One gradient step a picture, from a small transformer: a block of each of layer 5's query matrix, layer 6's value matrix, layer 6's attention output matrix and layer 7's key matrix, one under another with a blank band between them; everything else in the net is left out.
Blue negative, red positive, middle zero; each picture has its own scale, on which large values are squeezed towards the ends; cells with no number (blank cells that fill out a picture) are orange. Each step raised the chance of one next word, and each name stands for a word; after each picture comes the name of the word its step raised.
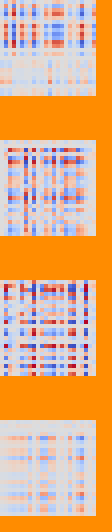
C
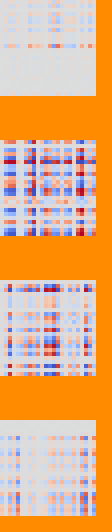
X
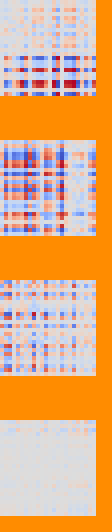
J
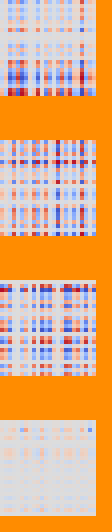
X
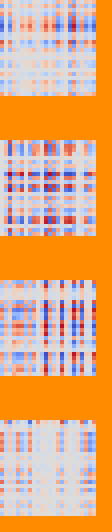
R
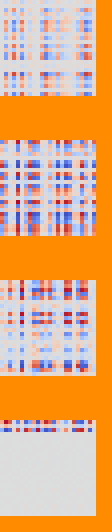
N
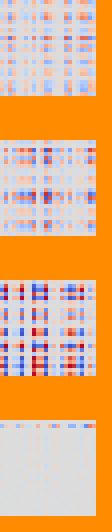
C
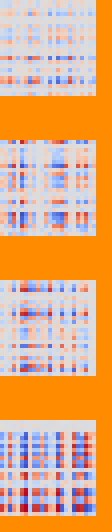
N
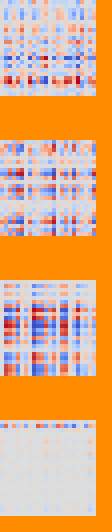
R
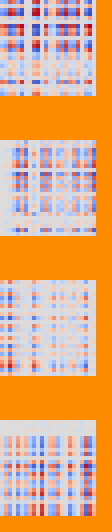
J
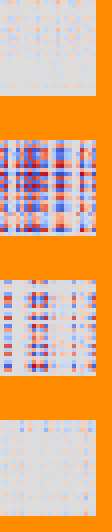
J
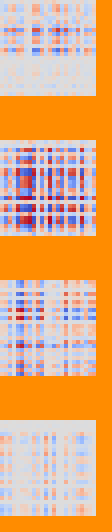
R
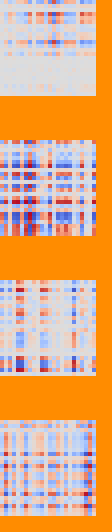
N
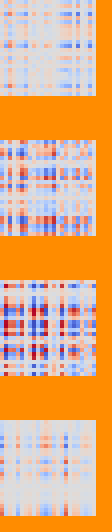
R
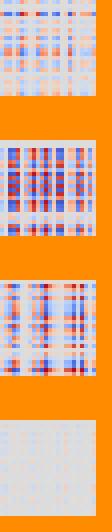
J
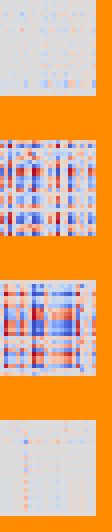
R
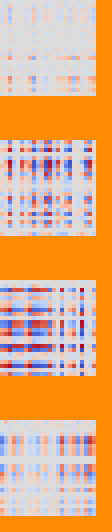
C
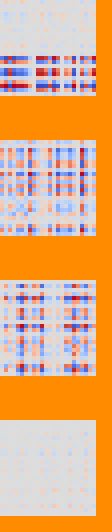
J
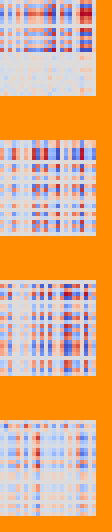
J
